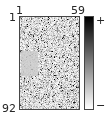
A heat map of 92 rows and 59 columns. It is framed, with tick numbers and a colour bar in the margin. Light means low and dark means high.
Fine speckle covers the field. There is no overall slope. Most values sit low, with a long tail of high ones. No row or column stands out. Overall the values sit about 20% of the way up the scale. An odd patch, calmer than its surroundings, sits in the middle left. The middle left is the calmest part.
